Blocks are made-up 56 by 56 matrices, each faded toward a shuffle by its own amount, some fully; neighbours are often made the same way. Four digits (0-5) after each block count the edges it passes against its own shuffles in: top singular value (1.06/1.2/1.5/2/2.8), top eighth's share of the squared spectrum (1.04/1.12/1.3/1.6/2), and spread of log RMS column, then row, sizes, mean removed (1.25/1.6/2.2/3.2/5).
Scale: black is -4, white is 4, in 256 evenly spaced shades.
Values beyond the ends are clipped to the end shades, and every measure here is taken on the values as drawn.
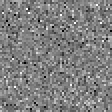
2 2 0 0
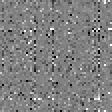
4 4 2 2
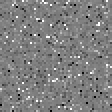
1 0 0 0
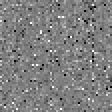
3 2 0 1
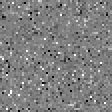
1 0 0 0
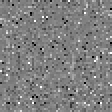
3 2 1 0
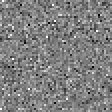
0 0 0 1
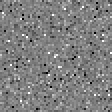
0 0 0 0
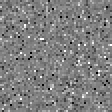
0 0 0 0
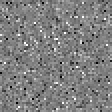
0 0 0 0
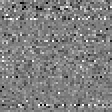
2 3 0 3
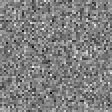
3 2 1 0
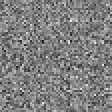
3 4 2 1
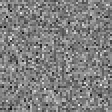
1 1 0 0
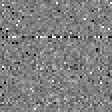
4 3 0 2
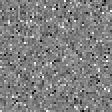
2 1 0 0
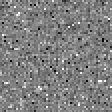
1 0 0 0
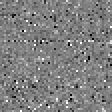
1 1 0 1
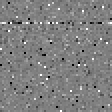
3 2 0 1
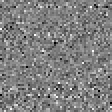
1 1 0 2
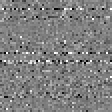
2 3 0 3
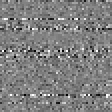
2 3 0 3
